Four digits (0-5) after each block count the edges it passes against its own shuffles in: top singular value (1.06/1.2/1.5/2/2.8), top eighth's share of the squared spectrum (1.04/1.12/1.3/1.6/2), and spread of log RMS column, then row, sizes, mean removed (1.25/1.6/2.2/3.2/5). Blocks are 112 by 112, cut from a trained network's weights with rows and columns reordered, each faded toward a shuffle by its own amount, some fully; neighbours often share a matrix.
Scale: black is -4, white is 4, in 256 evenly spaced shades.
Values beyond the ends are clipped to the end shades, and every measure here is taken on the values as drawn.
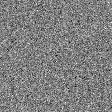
2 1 0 0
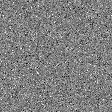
2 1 0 0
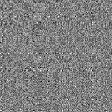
4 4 2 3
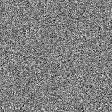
3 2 0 1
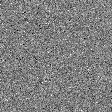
1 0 0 0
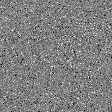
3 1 0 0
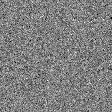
1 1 0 0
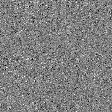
3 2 0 1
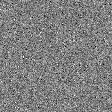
2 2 0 0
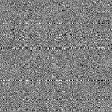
5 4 2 3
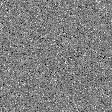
0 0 0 0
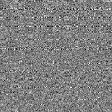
4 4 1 3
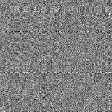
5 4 2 3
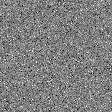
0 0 0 0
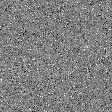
1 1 0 0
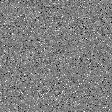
3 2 0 1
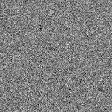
3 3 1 1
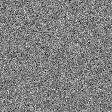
0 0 0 0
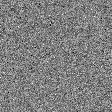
0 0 0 0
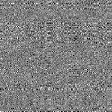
4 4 1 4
